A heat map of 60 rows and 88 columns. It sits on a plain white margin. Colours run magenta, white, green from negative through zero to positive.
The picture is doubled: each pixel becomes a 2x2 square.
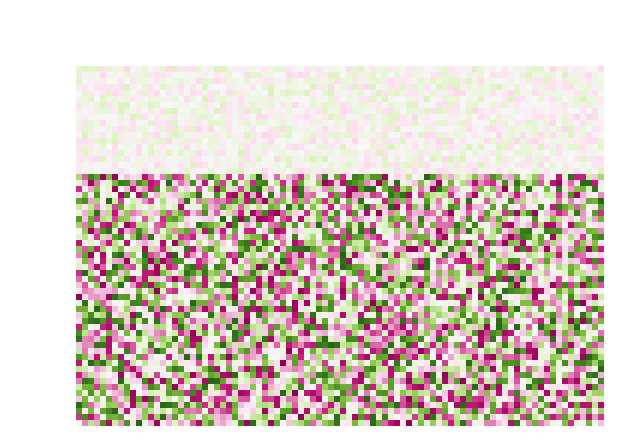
Stripes: none. Mirror symmetry: none. Seam: horizontal, 30% of the way down, the top part calmer. Grain: fine.
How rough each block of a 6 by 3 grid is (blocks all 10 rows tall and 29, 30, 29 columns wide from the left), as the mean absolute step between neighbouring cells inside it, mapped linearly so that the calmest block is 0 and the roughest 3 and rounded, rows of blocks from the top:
0 0 0
1 1 1
3 3 3
3 3 3
3 3 3
3 3 3
